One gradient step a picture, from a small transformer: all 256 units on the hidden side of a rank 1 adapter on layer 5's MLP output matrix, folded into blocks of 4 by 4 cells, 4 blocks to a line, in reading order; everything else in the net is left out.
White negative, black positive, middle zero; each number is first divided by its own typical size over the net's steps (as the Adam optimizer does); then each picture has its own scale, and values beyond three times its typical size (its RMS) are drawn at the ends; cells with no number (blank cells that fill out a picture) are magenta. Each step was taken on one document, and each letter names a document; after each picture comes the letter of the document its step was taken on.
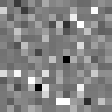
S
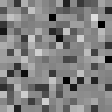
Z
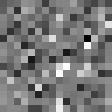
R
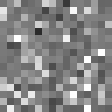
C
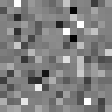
S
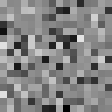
Z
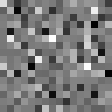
R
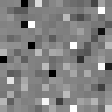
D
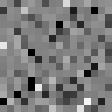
S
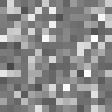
R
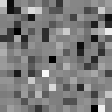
R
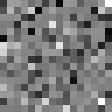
R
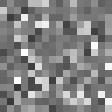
C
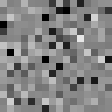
Z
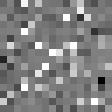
D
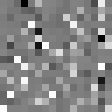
D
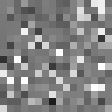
D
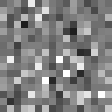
C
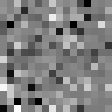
Z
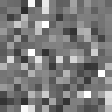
C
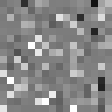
D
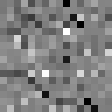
S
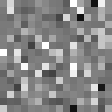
D
